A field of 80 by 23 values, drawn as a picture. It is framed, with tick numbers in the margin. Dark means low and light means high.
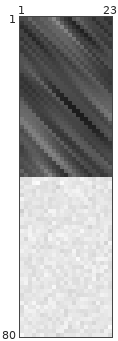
It is made of 2 by 1 panels. Panel 1,1: low, slanting down to the right. Panel 2,1: very high, fine-grained, faint in contrast.
